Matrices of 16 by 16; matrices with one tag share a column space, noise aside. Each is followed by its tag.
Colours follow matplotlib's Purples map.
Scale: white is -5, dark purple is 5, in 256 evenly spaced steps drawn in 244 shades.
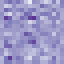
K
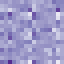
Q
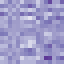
K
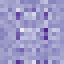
Q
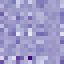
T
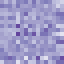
T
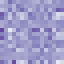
Q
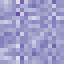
K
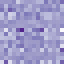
Q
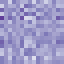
K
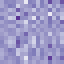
K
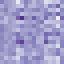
K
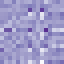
Q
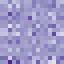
T
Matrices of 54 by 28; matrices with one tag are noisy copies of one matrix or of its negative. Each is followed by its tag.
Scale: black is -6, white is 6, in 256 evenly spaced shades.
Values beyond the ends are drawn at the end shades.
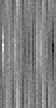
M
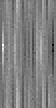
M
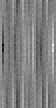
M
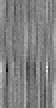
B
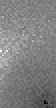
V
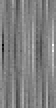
M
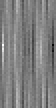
M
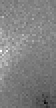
V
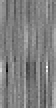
B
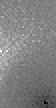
V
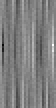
M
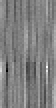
B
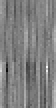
B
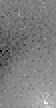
V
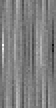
M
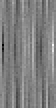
M
